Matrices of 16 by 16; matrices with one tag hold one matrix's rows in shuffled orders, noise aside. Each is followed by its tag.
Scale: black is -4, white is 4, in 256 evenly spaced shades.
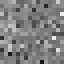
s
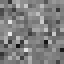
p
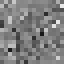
s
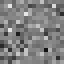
p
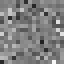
s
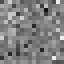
s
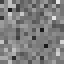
s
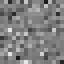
p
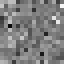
s
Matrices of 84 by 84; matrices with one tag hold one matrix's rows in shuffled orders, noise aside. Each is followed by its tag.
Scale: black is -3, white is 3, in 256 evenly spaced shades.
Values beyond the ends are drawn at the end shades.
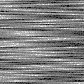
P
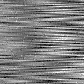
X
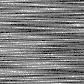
P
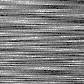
P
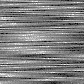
P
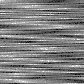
P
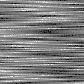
P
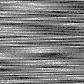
P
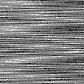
P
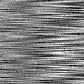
X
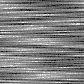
P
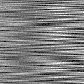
X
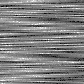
P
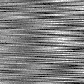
X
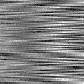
X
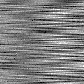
X
